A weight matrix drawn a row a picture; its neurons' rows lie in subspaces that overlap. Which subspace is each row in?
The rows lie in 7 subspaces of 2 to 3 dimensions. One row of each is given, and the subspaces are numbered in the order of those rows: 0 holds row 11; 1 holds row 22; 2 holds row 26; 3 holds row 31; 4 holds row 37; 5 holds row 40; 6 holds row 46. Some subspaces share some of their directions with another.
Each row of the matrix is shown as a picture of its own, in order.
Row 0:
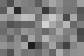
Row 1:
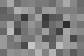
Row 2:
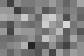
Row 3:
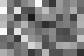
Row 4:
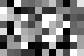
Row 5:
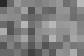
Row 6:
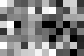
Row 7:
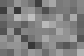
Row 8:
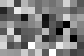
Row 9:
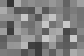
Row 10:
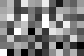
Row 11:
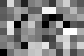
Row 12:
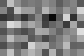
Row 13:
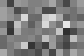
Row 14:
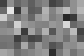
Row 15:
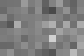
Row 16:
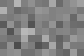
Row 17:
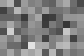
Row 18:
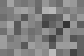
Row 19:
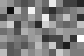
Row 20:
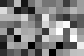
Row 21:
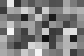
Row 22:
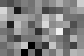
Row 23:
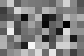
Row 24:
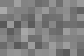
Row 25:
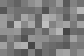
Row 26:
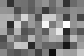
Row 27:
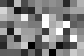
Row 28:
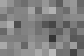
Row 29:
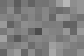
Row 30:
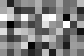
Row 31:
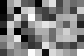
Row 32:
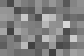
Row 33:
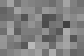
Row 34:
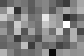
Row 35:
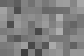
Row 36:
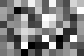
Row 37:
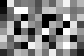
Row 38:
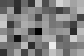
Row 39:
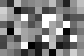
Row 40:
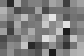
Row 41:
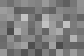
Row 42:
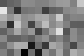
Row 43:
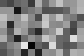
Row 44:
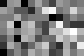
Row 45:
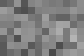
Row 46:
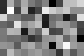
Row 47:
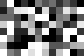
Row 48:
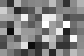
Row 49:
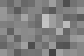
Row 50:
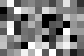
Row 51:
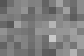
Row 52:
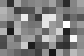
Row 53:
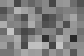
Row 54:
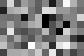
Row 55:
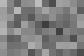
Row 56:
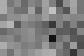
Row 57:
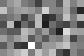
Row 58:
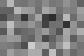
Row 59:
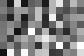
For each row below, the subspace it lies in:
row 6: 4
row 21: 6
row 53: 2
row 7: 3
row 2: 3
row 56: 4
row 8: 0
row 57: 2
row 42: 1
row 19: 6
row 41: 5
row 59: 5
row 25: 2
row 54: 6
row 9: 6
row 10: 5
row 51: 4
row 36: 2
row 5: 4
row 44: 0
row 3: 3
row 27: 0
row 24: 2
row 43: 1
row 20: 0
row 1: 5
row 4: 2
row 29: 1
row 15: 4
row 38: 1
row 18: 4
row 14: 6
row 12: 3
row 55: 3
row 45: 0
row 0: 3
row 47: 6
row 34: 6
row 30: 3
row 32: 1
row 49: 6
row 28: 4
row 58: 3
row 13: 0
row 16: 2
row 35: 1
